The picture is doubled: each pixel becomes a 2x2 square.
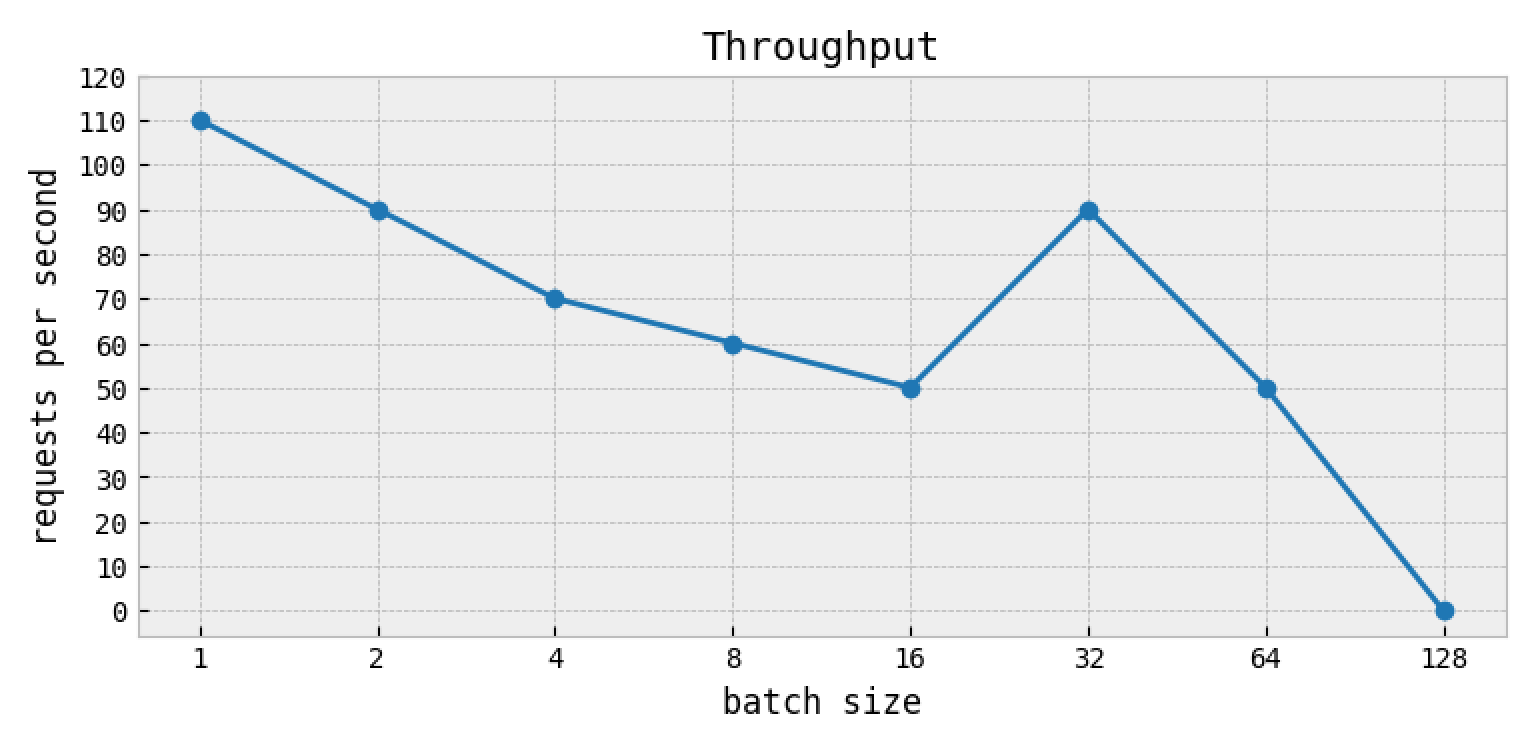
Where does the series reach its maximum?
1
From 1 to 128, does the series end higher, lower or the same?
lower
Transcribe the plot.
Title: Throughput
x-axis: batch size, ticks 1 2 4 8 16 32 64 128
y-axis: requests per second, ticks 0 10 20 30 40 50 60 70 80 90 100 110 120
Values:
110 90 70 60 50 90 50 0
